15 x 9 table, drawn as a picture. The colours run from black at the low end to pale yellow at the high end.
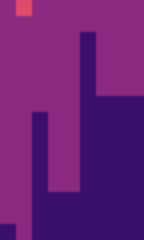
The bottom left is the roughest part. The halves do not mirror each other. The field climbs toward the top left. On average the colour sits 30% of the way up the scale.
